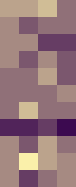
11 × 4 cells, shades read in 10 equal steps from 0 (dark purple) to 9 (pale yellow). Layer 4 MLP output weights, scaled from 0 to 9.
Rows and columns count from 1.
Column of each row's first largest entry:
3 1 1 1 3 4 2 3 3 2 1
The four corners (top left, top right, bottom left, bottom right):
6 4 5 5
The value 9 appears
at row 10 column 2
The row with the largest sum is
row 10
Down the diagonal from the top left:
6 3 2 3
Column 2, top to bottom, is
6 3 5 3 4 4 7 1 3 9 2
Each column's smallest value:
1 1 2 0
